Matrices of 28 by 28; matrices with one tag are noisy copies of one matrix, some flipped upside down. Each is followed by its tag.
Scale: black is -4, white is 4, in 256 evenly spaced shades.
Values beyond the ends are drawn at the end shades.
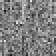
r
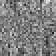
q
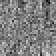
q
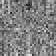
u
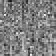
r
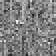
r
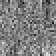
q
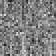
r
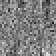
q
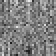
u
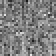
r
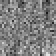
q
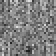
u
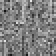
r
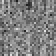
u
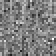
r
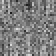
u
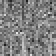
r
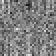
u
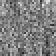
q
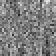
q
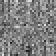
u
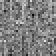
r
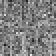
r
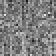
r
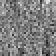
q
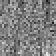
q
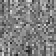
u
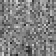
u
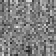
u
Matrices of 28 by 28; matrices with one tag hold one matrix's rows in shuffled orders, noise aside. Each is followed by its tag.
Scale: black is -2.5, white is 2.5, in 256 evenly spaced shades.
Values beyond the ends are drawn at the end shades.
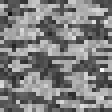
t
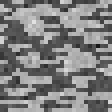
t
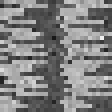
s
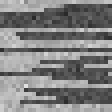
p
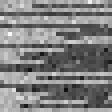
p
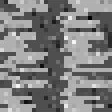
s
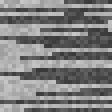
p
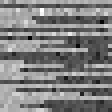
p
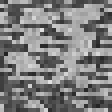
t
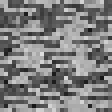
t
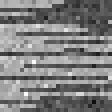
p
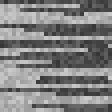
p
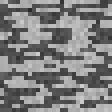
t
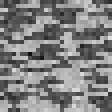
t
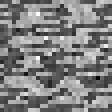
t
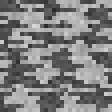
t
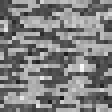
t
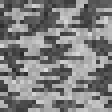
t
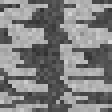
s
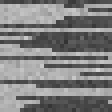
p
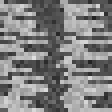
s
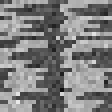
s
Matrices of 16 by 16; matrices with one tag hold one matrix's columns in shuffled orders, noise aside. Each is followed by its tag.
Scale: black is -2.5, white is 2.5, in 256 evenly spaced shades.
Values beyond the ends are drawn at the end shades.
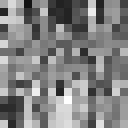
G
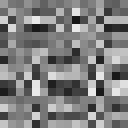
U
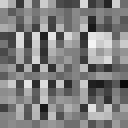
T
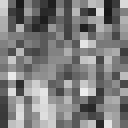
G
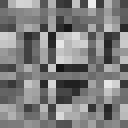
T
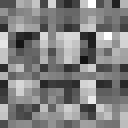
T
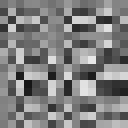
U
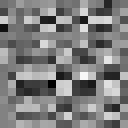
U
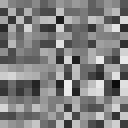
U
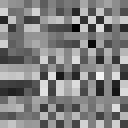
U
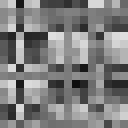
T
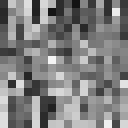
G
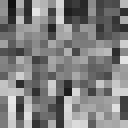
G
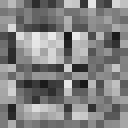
T
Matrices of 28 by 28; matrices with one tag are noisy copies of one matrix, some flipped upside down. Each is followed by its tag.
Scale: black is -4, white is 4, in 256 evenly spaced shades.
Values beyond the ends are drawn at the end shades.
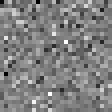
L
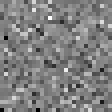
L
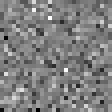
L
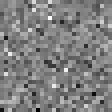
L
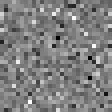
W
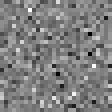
W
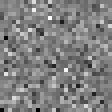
L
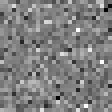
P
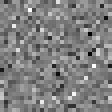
W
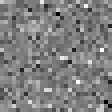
P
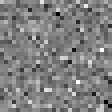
P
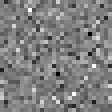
W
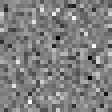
W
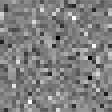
W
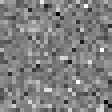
P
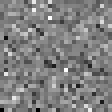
L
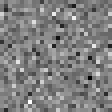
W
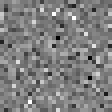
W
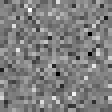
W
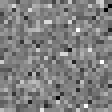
P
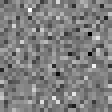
W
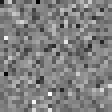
L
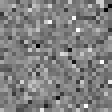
P
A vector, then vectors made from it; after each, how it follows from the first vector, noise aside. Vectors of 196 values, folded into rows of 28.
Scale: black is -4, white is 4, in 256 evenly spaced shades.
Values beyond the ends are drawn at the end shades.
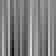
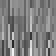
sign-scrambled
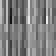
wrapped around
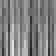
negated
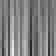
negated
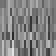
sign-scrambled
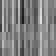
wrapped around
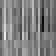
wrapped around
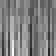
negated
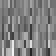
sign-scrambled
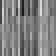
wrapped around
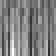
negated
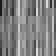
wrapped around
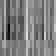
wrapped around
